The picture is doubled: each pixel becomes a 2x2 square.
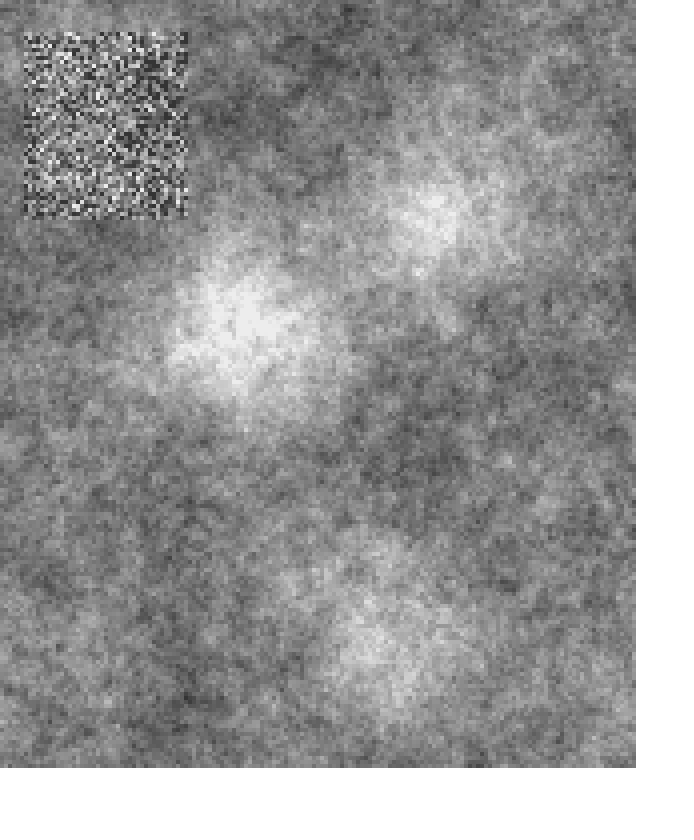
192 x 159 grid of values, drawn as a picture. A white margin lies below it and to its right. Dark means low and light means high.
Odd patch: rougher, in the top left. Roughest part: top left. Ninth with the highest average: centre. Bumps: three. Odd rows or columns: none. Mirror symmetry: none.
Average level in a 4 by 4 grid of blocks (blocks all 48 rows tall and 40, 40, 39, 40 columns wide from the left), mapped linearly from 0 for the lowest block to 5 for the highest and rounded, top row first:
1011
1541
1211
1131
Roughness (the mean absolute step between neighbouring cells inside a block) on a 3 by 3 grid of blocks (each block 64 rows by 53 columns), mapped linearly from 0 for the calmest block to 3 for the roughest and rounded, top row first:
3 0 0
0 0 0
0 0 0
